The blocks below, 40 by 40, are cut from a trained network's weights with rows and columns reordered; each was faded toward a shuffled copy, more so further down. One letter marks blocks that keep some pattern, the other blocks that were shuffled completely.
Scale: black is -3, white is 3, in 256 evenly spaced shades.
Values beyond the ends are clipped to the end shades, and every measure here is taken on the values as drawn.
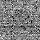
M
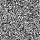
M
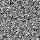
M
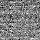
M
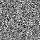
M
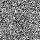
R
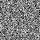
R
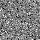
R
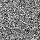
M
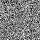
R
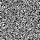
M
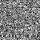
M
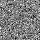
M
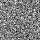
R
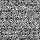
M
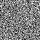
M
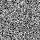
R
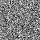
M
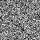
R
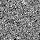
R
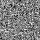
R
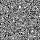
R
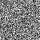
R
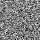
M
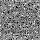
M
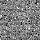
M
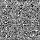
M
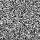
R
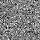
M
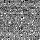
M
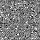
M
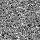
R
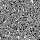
R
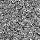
R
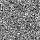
R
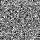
M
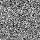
R
